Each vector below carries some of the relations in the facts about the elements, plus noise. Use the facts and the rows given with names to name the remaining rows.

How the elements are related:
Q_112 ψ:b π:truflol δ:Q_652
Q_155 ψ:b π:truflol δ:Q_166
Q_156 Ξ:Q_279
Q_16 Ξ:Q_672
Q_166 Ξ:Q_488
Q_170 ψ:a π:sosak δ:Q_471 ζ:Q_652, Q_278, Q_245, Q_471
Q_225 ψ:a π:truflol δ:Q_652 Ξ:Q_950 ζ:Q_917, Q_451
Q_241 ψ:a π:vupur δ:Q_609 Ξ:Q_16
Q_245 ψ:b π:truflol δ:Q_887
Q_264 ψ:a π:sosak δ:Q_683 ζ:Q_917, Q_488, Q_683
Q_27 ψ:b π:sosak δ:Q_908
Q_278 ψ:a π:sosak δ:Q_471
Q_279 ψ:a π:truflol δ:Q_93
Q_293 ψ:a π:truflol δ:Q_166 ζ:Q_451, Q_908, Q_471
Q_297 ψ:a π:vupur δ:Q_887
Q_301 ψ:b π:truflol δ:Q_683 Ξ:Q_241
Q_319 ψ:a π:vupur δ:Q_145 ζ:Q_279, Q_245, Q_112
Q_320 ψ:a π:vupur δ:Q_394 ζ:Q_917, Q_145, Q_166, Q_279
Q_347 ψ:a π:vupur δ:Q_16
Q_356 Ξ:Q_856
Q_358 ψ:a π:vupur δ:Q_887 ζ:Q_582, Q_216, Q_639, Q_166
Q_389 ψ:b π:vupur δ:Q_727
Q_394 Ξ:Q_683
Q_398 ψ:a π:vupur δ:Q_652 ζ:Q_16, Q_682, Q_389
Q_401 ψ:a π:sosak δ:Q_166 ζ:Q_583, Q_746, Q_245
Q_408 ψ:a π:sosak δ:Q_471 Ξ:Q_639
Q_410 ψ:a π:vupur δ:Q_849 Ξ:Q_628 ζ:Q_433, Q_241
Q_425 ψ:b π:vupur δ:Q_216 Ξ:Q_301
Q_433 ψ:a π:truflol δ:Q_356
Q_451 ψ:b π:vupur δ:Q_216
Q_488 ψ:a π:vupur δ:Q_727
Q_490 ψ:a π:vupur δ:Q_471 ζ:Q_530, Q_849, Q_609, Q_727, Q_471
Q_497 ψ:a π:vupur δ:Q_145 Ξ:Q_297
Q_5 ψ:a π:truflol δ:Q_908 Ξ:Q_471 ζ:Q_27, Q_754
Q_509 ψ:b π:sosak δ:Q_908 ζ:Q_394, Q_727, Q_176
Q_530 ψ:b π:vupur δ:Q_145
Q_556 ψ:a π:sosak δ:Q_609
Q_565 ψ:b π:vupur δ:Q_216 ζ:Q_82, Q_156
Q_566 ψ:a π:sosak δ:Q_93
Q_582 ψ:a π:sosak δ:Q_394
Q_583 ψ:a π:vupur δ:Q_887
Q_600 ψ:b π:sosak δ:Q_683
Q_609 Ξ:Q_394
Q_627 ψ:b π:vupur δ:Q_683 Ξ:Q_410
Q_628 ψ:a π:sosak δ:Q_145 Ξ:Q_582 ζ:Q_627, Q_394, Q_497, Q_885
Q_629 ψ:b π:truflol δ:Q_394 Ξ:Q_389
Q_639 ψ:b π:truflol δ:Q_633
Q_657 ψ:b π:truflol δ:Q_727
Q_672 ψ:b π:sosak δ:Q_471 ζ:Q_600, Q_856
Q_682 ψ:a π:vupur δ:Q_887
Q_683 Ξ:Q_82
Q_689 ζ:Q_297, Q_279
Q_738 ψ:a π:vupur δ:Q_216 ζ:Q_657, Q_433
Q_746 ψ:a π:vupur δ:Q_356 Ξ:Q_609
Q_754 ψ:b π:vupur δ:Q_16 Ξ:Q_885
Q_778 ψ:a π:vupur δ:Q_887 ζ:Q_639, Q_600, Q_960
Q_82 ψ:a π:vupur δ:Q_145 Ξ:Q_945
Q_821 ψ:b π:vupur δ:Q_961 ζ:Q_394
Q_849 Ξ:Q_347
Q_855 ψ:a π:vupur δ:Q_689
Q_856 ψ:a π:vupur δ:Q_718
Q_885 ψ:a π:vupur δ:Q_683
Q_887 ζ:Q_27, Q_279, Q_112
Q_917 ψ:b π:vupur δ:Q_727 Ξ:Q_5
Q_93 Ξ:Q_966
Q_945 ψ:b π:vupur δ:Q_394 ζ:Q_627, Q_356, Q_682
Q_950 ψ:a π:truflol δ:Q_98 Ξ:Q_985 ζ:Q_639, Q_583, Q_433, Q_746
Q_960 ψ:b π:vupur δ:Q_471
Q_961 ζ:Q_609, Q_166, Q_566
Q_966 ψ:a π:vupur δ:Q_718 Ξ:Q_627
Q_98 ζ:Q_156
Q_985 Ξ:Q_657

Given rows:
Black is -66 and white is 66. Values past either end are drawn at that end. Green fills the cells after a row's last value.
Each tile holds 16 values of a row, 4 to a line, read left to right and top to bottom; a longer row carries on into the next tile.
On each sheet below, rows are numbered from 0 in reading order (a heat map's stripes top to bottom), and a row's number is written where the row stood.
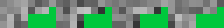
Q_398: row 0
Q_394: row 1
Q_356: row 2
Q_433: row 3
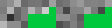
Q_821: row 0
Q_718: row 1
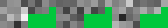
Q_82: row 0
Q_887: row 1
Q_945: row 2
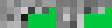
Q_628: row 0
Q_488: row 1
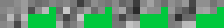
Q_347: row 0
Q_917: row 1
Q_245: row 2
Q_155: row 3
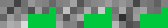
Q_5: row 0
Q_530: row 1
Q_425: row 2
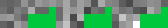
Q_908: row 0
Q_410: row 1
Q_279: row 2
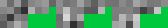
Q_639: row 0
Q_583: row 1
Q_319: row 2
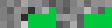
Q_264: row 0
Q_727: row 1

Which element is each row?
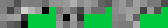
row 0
Q_16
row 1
Q_672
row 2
Q_408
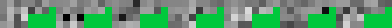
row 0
Q_966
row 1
Q_509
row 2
Q_629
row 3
Q_556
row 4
Q_497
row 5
Q_156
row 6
Q_950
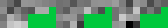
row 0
Q_293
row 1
Q_849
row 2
Q_241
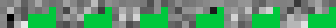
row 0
Q_27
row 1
Q_985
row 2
Q_746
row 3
Q_93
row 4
Q_885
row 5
Q_225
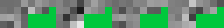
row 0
Q_471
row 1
Q_112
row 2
Q_145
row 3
Q_170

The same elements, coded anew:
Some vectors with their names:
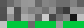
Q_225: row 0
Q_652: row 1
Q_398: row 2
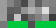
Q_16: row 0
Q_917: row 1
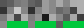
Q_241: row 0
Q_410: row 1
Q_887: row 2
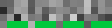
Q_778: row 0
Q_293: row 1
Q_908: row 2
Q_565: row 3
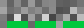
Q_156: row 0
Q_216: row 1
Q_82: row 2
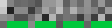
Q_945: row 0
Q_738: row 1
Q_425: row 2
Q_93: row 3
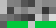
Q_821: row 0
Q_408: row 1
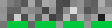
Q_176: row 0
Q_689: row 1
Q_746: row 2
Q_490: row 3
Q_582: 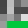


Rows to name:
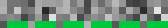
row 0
Q_530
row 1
Q_170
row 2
Q_245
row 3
Q_433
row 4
Q_389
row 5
Q_488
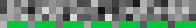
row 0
Q_279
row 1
Q_583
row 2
Q_356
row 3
Q_628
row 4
Q_497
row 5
Q_627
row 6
Q_960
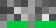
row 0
Q_682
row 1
Q_394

